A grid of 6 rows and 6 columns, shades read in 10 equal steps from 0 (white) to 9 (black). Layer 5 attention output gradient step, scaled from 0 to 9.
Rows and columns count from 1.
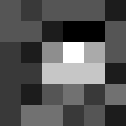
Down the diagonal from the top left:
6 6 4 2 7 8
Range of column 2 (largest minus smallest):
3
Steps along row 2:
same up up same down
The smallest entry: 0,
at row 3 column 4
